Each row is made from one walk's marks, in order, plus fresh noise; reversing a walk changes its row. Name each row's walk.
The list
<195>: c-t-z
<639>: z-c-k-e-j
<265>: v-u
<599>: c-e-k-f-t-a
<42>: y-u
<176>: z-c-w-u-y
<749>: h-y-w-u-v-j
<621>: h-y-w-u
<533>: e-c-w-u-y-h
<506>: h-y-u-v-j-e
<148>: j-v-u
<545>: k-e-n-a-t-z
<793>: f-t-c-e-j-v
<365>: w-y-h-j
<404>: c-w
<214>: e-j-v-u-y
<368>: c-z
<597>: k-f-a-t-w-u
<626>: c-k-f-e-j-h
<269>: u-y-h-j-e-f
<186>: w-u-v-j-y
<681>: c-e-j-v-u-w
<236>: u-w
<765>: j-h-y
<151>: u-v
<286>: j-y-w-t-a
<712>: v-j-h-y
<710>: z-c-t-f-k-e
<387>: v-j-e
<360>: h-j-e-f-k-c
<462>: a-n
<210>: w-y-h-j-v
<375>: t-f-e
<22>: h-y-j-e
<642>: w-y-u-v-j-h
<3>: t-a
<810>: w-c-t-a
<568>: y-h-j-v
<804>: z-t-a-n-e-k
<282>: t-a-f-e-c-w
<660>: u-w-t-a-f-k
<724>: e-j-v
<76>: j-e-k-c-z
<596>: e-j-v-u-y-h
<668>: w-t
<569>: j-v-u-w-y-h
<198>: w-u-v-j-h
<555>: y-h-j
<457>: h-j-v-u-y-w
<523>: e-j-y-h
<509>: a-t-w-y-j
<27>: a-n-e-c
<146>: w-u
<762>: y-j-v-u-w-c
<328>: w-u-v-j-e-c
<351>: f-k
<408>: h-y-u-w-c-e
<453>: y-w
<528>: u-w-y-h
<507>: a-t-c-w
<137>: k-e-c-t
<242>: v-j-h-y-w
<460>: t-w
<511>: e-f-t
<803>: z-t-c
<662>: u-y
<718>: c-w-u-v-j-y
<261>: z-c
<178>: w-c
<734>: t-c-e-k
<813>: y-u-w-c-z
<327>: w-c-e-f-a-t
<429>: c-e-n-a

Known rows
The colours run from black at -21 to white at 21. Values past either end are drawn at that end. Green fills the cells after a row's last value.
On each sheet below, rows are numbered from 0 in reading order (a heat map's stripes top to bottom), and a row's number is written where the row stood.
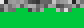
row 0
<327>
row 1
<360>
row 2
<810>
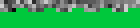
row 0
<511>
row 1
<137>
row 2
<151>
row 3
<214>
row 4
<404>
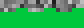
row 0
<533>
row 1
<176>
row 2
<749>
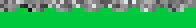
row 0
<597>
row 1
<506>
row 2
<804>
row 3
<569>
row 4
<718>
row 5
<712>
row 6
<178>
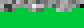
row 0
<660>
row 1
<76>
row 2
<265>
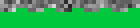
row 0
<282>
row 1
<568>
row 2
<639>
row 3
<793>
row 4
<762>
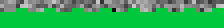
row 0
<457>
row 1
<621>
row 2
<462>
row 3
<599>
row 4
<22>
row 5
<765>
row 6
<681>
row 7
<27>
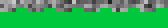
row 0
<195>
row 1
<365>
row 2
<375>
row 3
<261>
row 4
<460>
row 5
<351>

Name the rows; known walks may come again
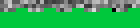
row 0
<387>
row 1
<3>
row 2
<27>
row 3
<186>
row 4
<506>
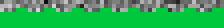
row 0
<148>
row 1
<286>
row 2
<146>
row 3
<523>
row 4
<460>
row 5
<528>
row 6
<360>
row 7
<596>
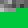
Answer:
<42>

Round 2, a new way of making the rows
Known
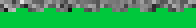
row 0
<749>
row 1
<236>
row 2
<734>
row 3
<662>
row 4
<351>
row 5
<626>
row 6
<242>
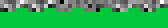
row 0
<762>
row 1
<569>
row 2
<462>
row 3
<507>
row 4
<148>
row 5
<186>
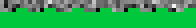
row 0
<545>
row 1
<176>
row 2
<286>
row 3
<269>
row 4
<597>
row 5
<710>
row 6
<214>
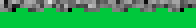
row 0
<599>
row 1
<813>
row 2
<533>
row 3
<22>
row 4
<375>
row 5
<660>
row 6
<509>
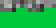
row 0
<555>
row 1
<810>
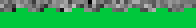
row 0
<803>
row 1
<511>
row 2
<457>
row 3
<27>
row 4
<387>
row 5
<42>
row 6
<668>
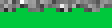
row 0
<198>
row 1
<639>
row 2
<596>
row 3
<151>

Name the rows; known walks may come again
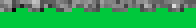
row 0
<509>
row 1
<365>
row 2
<151>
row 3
<368>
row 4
<3>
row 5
<765>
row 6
<523>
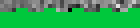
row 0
<460>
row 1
<146>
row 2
<597>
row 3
<810>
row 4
<681>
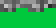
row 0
<712>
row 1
<528>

